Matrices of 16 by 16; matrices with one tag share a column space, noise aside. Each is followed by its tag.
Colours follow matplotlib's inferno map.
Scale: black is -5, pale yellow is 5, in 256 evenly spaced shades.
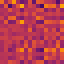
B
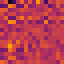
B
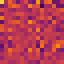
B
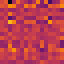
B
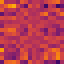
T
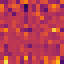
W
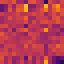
W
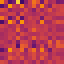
B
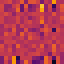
W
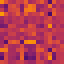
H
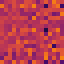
T
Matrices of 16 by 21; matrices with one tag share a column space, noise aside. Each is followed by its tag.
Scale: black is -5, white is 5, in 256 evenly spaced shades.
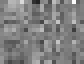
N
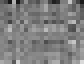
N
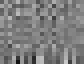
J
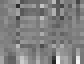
J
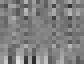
J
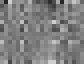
N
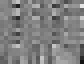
J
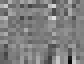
J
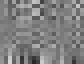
J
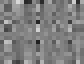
N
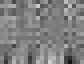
J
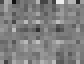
N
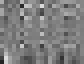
J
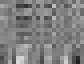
J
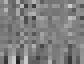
J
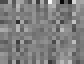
N
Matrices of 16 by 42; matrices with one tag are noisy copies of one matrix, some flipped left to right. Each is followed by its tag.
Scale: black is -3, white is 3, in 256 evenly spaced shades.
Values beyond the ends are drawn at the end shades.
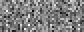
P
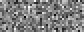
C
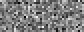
C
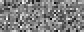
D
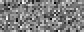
D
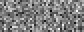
P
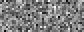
C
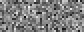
C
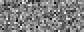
D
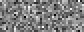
C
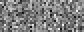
P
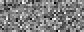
D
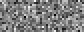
C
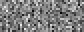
P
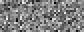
D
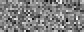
D
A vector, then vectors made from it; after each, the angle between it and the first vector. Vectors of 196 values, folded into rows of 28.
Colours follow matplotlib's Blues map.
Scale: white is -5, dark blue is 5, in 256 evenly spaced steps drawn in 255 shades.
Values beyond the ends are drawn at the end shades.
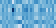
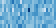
partly opposed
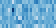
nearly parallel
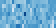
partly opposed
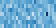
orthogonal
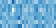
nearly opposite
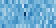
orthogonal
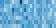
partly aligned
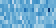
partly aligned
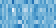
nearly opposite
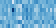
nearly parallel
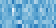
nearly opposite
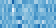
nearly opposite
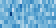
partly opposed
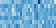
partly opposed
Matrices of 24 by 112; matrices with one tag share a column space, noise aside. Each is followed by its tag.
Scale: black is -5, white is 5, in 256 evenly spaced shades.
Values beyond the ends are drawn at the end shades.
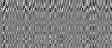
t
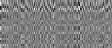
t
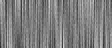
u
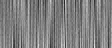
u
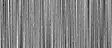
u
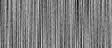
u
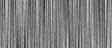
u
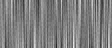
u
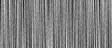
u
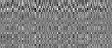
t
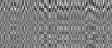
t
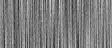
u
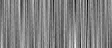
u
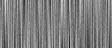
u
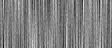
u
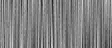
u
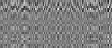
t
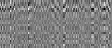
t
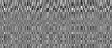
t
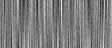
u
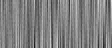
u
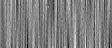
u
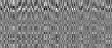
t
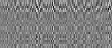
t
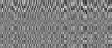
t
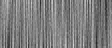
u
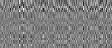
t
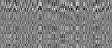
t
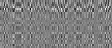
t
